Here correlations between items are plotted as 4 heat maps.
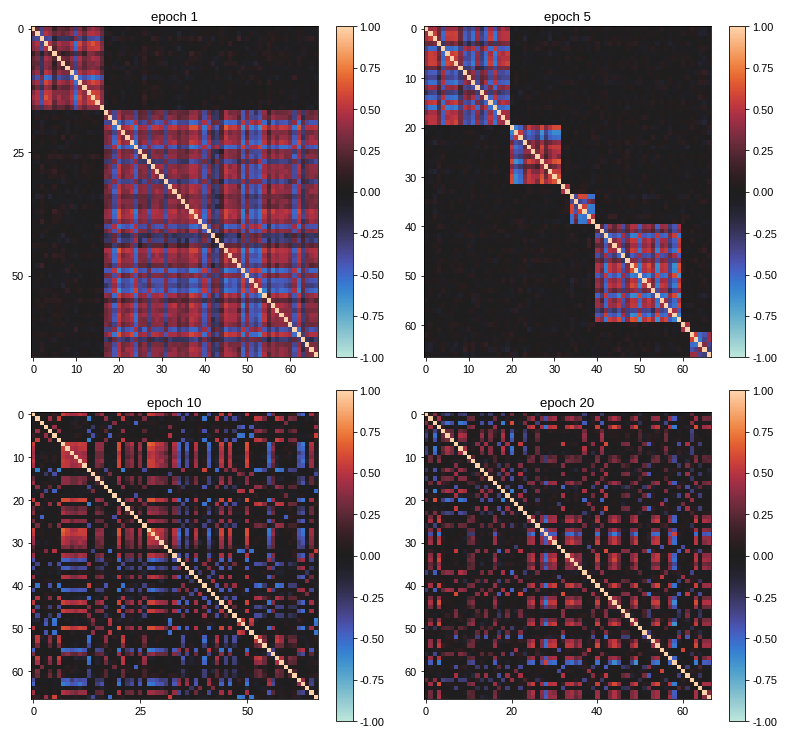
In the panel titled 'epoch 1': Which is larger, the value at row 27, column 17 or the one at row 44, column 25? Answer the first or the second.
the second
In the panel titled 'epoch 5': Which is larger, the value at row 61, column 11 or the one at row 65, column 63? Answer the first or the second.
the first
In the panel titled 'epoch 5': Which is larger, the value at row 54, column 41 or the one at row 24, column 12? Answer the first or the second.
the second
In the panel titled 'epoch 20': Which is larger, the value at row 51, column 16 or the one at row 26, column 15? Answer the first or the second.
the second
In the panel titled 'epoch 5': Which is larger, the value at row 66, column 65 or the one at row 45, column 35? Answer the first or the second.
the second
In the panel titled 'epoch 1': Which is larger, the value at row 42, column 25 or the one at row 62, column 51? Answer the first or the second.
the first
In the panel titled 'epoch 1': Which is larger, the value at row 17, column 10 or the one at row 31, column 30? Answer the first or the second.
the first
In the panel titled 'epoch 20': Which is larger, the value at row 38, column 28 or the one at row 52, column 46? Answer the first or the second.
the first
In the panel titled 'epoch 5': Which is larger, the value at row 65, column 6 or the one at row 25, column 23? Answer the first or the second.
the second
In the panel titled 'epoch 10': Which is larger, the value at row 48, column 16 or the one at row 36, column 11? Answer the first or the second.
the first
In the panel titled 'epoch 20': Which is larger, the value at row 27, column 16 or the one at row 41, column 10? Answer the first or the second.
the first
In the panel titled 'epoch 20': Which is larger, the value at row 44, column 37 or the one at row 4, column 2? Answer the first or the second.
the first
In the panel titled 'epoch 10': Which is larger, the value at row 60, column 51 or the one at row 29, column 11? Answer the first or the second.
the second
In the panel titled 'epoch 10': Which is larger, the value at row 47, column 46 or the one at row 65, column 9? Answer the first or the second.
the second
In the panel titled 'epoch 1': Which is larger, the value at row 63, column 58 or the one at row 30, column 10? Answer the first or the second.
the second
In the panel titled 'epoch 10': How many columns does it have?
67
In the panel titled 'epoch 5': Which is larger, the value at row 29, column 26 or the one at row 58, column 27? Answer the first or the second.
the first
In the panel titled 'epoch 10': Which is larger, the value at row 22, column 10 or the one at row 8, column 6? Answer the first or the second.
the first
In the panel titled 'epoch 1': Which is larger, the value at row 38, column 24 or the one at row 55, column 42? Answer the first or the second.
the second
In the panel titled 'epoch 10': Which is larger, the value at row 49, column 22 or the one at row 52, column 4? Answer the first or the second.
the second
